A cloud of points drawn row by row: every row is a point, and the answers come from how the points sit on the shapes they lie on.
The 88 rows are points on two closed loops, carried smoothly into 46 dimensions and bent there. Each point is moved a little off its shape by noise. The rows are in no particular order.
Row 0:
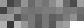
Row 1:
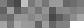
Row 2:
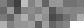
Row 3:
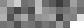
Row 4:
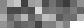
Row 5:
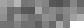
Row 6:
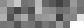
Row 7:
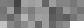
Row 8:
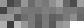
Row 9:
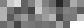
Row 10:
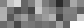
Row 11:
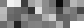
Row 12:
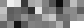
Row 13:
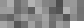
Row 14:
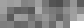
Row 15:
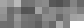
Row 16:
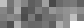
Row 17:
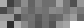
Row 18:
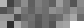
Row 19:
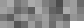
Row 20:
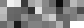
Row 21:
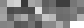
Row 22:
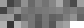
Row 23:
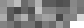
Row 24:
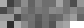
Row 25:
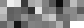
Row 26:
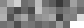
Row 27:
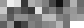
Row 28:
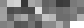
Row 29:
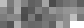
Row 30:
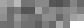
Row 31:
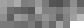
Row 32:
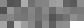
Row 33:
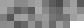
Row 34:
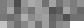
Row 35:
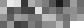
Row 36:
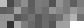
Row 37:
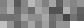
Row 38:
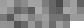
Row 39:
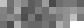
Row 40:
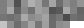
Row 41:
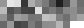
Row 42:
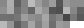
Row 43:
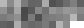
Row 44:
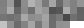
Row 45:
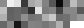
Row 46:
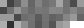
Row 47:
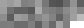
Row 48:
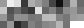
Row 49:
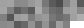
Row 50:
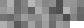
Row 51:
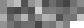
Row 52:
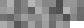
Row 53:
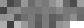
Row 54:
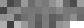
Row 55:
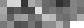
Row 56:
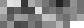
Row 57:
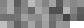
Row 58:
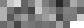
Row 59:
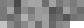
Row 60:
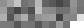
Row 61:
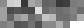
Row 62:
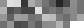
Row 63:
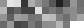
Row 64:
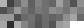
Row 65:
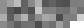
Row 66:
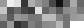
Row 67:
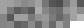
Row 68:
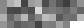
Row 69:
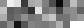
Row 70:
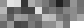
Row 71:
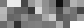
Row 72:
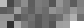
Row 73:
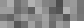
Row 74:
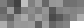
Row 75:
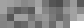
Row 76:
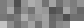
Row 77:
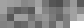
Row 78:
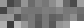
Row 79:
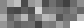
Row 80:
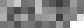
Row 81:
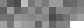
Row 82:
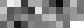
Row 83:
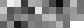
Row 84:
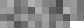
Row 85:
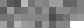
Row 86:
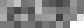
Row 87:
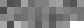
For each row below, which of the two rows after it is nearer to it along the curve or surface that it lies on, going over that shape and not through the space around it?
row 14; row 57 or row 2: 57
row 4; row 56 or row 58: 56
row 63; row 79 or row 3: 79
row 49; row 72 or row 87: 72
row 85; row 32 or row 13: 32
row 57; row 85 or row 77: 77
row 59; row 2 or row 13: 2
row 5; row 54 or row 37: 37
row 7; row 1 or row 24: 1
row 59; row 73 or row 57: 57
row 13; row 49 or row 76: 49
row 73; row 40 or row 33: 33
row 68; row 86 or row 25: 86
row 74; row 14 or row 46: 46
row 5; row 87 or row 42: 42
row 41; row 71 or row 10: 71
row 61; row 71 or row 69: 69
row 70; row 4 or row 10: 4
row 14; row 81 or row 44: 44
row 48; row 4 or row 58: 4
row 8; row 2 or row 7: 2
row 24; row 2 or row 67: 2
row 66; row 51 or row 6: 51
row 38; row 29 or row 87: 29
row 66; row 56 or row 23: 56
